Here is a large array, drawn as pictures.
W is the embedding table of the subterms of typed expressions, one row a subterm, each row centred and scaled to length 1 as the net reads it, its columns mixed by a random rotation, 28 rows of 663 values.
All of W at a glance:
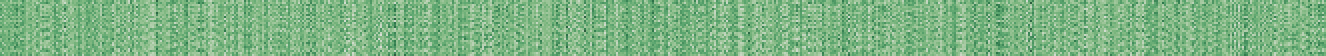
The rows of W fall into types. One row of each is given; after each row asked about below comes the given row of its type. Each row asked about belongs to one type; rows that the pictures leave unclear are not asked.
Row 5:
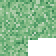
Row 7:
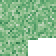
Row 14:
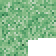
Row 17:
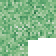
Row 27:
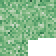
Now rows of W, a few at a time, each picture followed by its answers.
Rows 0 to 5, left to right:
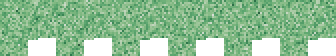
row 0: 14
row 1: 14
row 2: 7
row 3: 5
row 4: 17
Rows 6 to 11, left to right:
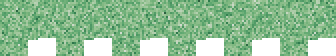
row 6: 14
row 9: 27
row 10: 14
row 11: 5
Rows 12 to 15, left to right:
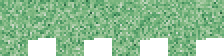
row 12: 27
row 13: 17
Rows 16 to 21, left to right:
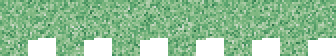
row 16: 27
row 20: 27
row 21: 7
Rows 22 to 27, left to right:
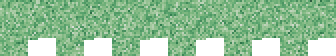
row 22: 5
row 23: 17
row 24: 27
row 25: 14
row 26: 7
